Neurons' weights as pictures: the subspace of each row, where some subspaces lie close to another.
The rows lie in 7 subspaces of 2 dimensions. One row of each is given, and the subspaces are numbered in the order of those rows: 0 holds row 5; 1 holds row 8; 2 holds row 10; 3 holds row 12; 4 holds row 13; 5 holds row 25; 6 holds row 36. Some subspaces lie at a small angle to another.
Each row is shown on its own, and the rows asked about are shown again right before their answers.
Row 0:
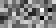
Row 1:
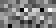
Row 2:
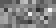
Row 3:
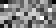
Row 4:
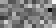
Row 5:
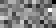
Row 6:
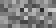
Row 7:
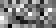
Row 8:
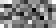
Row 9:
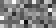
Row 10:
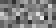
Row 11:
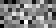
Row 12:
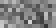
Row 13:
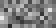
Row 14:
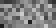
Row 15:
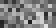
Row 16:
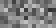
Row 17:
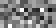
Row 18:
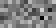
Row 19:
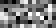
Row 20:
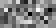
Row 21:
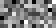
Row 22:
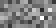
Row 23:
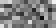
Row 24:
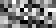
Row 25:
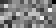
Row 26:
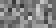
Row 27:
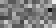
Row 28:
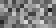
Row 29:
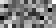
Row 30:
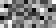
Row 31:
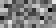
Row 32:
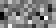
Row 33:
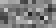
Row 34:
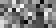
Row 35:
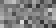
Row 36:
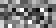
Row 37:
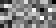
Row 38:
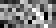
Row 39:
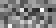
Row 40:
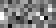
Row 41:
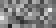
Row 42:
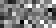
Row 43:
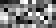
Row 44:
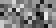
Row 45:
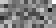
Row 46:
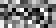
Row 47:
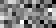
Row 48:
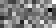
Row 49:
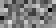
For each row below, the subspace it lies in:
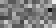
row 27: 0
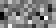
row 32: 4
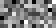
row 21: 5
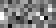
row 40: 4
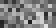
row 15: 3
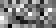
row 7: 4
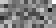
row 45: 5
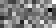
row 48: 0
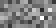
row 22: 3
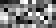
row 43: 2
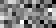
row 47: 0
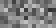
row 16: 6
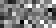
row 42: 0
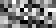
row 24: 6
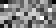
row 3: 5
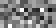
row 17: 6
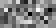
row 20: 2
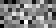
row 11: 5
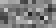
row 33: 2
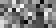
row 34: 4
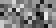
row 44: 4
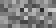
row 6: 6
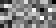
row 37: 1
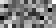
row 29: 5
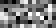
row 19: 2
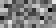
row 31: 1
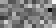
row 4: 0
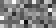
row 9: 5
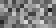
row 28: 3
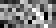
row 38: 3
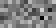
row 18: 3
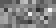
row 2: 2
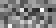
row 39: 6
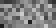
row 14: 1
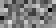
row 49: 1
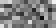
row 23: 1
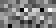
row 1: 6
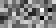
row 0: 3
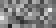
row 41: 4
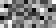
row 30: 1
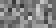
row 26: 2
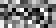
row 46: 6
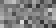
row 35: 0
